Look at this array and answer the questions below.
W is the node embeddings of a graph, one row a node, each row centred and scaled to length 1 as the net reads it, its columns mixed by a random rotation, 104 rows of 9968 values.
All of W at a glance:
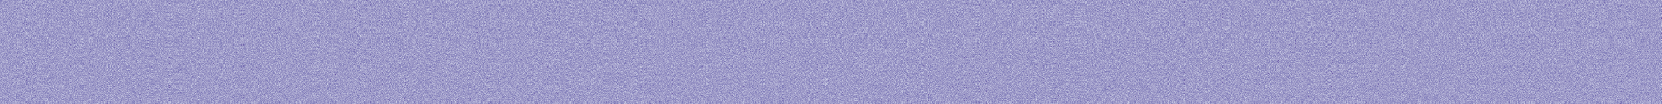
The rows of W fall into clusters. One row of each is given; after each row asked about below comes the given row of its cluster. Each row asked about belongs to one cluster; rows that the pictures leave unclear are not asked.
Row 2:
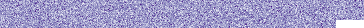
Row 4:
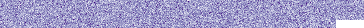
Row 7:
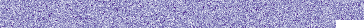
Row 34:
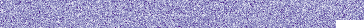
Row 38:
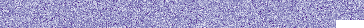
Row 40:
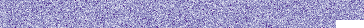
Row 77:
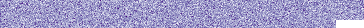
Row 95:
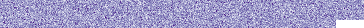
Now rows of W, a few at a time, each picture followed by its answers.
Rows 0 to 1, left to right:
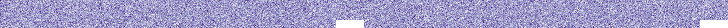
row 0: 77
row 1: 2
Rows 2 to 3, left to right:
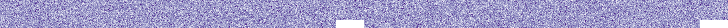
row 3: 34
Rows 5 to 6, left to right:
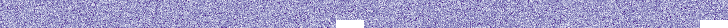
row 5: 4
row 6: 38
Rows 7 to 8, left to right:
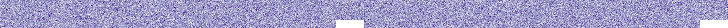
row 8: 77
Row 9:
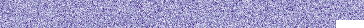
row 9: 38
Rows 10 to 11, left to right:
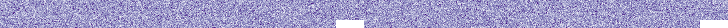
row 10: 95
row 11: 38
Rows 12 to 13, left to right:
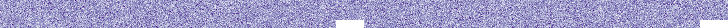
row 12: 40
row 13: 95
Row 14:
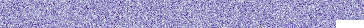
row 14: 95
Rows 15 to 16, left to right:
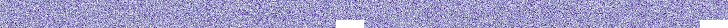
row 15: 2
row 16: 40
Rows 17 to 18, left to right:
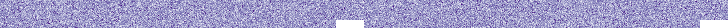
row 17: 95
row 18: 38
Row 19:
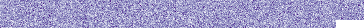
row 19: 7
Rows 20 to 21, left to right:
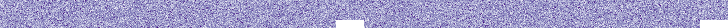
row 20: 40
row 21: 2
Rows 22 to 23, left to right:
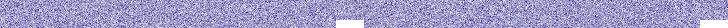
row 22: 2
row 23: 77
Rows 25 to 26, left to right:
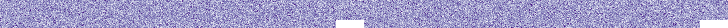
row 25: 2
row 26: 40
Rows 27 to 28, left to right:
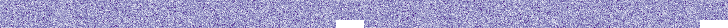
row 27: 7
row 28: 7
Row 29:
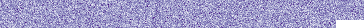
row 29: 4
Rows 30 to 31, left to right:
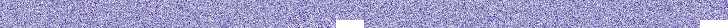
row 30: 4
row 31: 77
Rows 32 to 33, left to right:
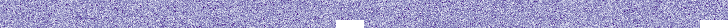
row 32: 7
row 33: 38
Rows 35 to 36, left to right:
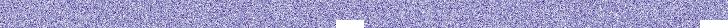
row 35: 95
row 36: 95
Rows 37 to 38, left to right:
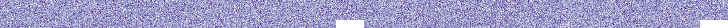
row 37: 38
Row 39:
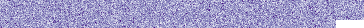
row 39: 2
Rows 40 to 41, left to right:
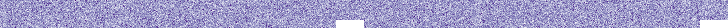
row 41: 2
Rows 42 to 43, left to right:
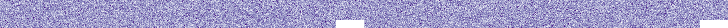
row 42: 2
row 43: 40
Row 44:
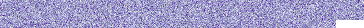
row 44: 95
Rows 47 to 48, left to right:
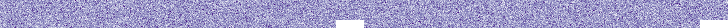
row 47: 40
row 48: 95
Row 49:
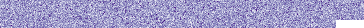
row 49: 7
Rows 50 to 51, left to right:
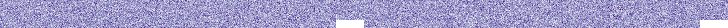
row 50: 4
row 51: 7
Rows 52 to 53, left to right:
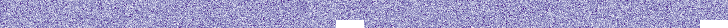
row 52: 77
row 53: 38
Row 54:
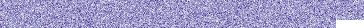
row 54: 4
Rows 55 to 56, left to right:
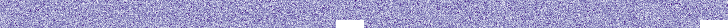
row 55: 2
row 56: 95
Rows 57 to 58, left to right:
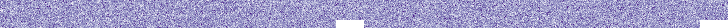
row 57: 34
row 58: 7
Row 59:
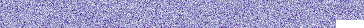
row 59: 4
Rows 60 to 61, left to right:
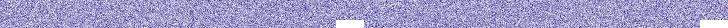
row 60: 77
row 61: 38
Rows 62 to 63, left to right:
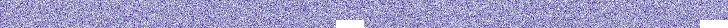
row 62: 77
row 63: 34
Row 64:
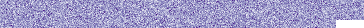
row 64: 7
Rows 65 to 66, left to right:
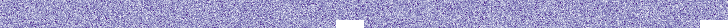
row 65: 95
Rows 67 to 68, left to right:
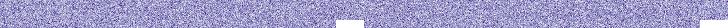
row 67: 95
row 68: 2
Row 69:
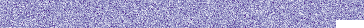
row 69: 7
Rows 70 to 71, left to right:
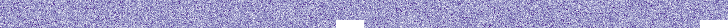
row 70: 95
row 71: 40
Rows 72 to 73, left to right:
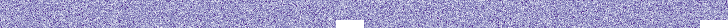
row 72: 2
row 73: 77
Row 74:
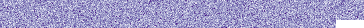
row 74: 4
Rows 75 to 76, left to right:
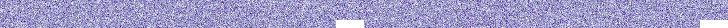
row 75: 34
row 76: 38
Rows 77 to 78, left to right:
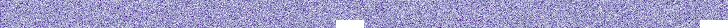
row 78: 95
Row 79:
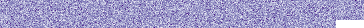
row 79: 2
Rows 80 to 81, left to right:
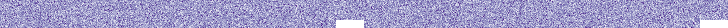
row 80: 2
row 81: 4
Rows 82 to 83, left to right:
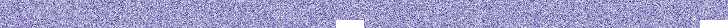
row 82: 95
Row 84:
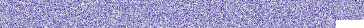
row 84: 2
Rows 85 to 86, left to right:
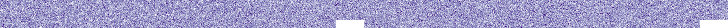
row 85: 34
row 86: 40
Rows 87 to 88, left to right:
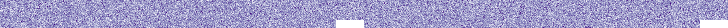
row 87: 34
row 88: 4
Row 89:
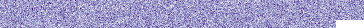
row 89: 40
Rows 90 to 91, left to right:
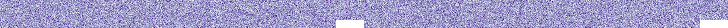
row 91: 4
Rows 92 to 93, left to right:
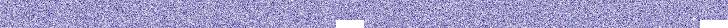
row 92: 7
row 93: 2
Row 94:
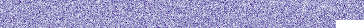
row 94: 34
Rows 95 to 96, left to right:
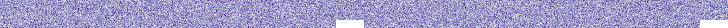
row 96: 77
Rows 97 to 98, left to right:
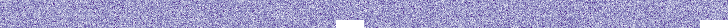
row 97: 95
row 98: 34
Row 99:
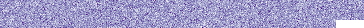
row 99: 38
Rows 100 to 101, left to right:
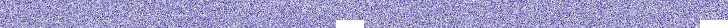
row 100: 34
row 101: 4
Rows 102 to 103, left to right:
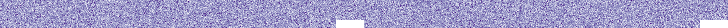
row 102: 4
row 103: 4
